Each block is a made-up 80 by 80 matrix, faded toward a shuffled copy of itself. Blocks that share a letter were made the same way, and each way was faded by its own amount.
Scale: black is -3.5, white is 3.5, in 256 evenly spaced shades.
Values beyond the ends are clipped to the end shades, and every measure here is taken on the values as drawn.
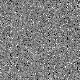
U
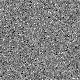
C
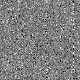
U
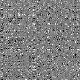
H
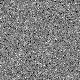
C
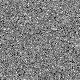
C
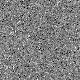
C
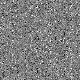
U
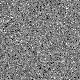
C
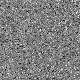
C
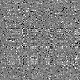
H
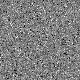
C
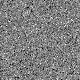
C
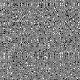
H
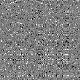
H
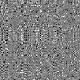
H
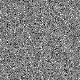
U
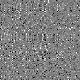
H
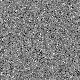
C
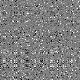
H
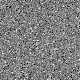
C
